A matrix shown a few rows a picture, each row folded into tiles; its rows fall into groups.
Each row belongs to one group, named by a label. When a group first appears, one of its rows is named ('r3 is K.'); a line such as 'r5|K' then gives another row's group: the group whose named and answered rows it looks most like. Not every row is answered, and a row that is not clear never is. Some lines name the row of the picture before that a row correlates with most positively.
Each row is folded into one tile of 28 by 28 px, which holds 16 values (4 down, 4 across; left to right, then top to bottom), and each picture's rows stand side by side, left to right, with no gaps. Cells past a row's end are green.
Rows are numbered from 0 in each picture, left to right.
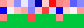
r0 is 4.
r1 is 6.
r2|4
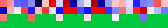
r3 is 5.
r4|4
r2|5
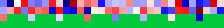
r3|4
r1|6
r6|5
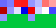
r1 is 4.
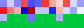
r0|6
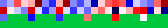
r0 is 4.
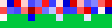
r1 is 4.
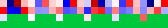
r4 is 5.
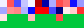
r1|5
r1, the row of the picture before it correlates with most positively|3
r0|5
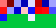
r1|5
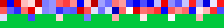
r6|6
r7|6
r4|4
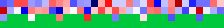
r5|5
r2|4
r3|6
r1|6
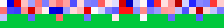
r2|4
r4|5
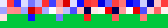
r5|6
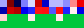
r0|5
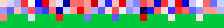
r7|5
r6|5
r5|4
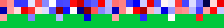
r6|5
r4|4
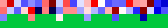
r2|5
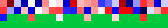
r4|5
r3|4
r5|4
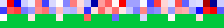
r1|5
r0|5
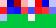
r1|5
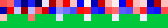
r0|4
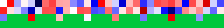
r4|6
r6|4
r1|6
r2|4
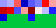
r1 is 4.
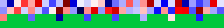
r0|6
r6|5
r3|4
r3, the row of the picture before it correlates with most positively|0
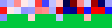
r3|5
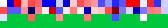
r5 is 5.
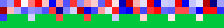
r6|5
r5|5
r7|5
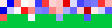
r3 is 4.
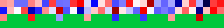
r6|6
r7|6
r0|4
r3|6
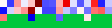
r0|6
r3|5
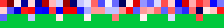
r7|4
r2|5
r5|6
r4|6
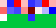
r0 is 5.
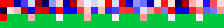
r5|6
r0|4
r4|5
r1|5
